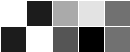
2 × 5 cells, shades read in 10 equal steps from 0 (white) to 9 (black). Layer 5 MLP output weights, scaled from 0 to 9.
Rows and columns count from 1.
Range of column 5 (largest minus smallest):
0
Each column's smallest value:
0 0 3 1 5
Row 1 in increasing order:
0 1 3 5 8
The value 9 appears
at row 2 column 4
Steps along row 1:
up down down up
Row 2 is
8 0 6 9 5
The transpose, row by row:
0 8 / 8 0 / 3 6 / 1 9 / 5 5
